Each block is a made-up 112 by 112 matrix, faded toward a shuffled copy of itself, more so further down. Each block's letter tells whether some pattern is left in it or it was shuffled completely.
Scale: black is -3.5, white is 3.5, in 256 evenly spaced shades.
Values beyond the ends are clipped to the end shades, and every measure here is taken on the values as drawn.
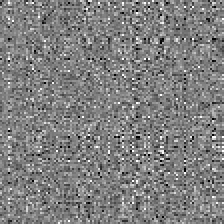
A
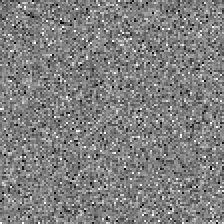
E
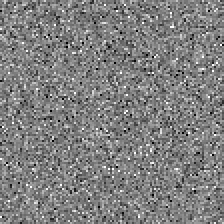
E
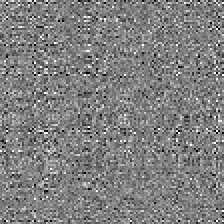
A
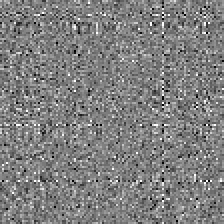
A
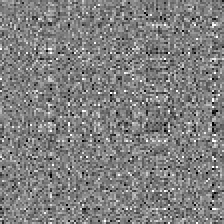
A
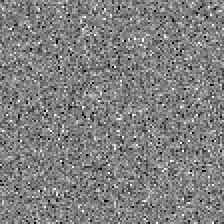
E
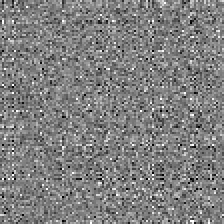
A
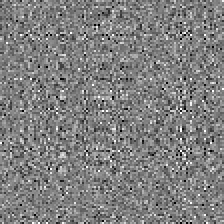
A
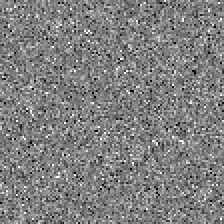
E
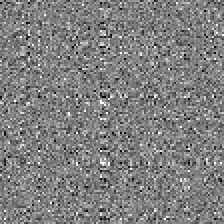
A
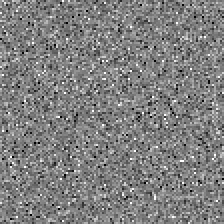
E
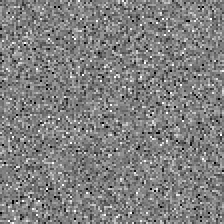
E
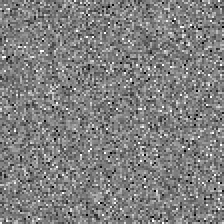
E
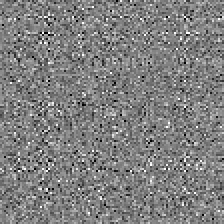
A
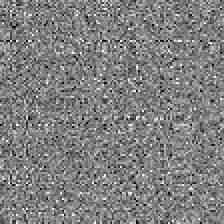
A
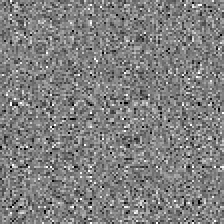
A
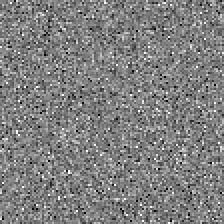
E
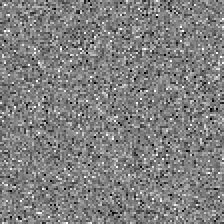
E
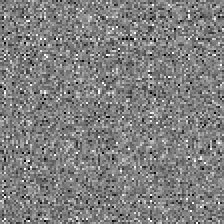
A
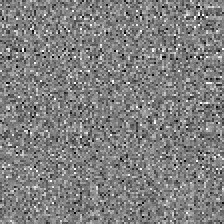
A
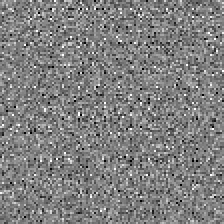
A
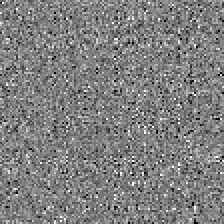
A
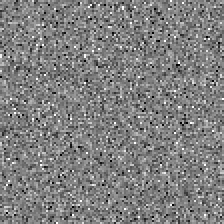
E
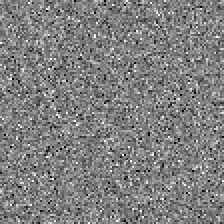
E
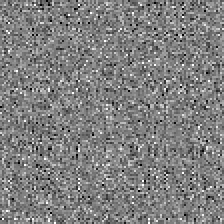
A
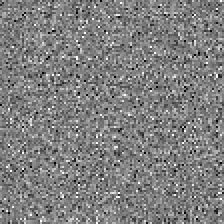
A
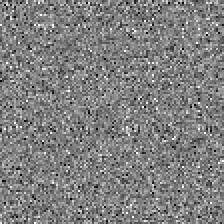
A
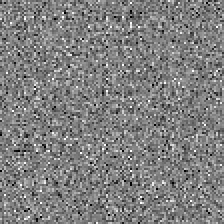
A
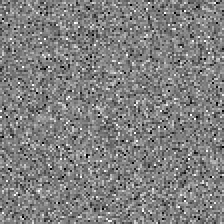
E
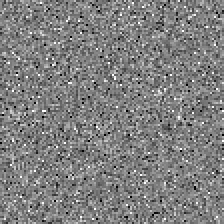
E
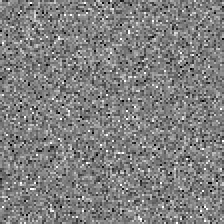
E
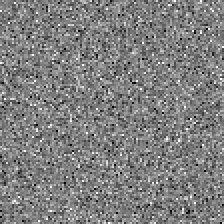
E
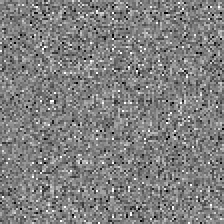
A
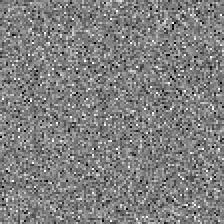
E
